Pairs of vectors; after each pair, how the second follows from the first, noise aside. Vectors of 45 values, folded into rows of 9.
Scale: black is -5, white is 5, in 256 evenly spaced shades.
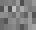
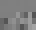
partly zeroed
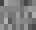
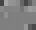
partly zeroed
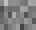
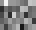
scaled up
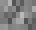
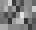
scaled up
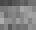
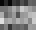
scaled up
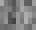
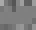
partly zeroed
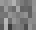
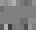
partly zeroed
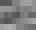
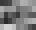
scaled up
